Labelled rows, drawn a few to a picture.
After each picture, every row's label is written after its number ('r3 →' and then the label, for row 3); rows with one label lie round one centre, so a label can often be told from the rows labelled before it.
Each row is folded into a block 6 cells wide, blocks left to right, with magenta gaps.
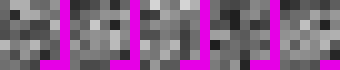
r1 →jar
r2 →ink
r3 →jar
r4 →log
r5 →ink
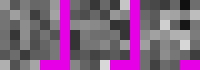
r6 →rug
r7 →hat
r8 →ink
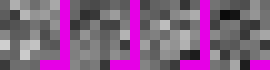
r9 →jar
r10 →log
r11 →ink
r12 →log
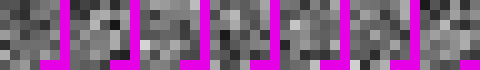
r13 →log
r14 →ink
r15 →jar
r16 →rug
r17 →hat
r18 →rug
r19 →ink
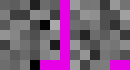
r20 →log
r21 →rug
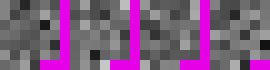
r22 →log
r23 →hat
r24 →rug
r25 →log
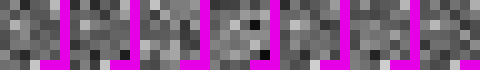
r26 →hat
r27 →hat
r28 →jar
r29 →ink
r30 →hat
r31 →hat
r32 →hat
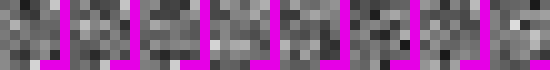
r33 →hat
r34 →hat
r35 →hat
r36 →jar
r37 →jar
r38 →log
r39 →hat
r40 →ink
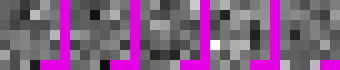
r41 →log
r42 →log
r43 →hat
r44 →jar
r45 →rug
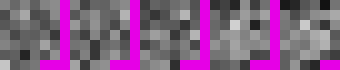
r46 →rug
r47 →rug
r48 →log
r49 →ink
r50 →ink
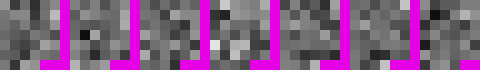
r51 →rug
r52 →rug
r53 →log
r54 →jar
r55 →hat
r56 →hat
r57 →log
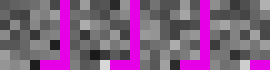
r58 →log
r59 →hat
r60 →log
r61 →hat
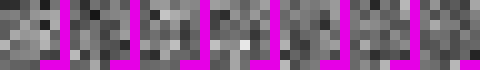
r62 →ink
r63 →log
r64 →jar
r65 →jar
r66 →rug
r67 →hat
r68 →hat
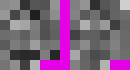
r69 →hat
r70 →hat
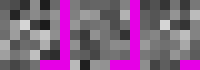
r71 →ink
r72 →rug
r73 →ink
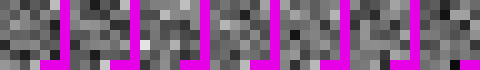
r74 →hat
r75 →hat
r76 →jar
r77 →hat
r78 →rug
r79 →log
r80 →log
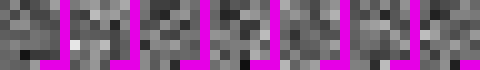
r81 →hat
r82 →jar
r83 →log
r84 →log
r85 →rug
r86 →hat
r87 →log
